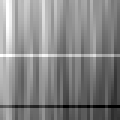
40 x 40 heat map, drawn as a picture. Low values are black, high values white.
The top left is the ninth with the highest average. The grain runs up and down. Rows 19 and 36 differ from the rows beside them. Neither half mirrors the other. The ninth with the lowest average is the bottom right. Values rise toward the top left. The top right is the smoothest part.
